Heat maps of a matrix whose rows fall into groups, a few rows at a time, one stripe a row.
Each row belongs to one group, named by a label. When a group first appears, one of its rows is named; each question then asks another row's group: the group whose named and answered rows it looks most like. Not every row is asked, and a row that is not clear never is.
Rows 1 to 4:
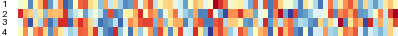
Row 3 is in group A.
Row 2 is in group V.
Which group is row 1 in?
A
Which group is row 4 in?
A
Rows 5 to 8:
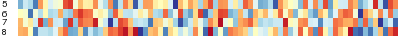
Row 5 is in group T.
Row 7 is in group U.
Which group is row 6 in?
A
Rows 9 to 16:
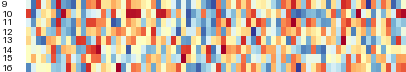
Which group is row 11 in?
U
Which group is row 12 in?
U
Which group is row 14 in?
A
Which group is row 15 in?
A
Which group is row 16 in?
V
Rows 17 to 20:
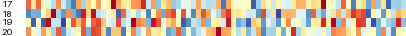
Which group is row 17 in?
U
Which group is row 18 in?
A
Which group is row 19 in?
T
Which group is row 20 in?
T
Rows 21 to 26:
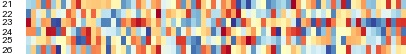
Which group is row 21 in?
T
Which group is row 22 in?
A
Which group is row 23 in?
V
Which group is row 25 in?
V
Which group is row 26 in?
A
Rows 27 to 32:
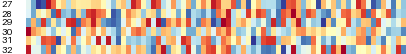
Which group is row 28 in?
U
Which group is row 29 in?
A
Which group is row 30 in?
U
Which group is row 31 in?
A
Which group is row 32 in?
T
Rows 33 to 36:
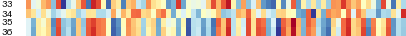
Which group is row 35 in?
U
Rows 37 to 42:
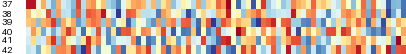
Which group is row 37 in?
U
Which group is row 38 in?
U
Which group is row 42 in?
V
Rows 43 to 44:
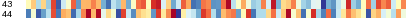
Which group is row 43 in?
A
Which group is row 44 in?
A
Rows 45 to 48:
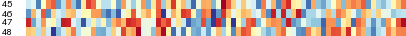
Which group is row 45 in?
A
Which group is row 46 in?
A
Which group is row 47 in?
V
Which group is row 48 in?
V
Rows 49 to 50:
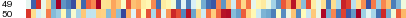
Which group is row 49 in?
U
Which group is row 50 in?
T
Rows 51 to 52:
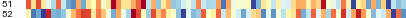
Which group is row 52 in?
T
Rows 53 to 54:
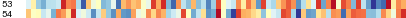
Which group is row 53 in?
V
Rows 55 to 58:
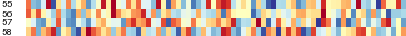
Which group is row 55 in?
T
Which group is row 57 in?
T
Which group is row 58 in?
A
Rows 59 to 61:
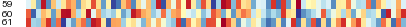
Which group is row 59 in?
A
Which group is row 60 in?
V
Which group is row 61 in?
T
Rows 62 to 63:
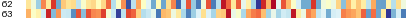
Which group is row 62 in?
A
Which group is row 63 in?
U
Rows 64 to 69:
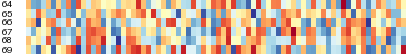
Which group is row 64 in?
T
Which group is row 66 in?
A
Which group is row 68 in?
U
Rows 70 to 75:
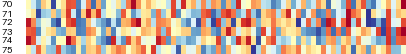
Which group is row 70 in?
V
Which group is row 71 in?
A
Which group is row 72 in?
V
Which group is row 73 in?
A
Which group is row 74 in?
V
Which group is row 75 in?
U
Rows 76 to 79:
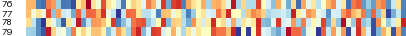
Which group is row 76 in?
T
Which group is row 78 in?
T
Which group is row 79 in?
T
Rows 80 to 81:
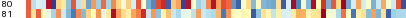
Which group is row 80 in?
T
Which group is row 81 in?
U
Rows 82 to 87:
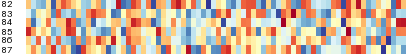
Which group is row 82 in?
V
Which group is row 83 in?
U
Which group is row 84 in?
V
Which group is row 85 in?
V
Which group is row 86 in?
U
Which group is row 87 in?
A
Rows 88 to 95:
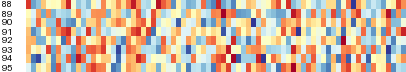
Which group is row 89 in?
T
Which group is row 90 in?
U
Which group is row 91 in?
V
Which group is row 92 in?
T
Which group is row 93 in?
U
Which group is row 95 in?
U
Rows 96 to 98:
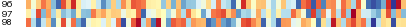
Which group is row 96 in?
V
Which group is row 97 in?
T
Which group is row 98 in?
V
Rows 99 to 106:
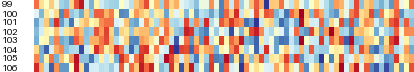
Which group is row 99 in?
V
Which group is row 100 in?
U
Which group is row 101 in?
T
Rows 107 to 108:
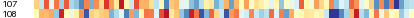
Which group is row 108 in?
A
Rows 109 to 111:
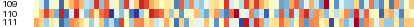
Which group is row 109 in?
V
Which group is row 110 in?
A
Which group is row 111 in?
V
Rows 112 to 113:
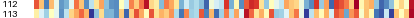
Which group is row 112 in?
V
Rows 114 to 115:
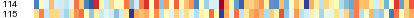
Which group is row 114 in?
V
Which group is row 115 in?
V
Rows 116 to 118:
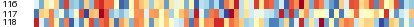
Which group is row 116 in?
U
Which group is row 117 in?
A
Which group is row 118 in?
T
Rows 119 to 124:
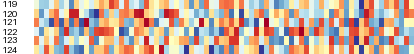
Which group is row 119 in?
T
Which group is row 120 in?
V
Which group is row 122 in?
U
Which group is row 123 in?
T
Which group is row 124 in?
U
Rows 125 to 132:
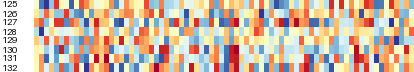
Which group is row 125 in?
T
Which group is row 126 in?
U
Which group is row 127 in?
A
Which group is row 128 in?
V
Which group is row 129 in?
U
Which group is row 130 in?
A
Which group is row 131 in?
A
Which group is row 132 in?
A
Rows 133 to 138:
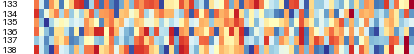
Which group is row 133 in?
V
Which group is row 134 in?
T
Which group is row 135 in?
T
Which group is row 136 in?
T
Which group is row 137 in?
T
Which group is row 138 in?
T
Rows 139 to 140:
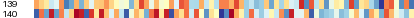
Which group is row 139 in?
T
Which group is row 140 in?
A
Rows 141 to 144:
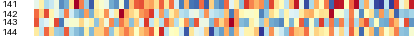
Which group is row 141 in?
V
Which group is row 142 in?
U
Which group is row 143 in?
T
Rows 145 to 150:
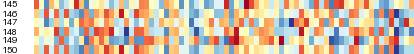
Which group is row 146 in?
U
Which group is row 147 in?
T
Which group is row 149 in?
A
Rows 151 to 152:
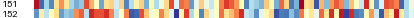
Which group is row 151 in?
T
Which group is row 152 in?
T
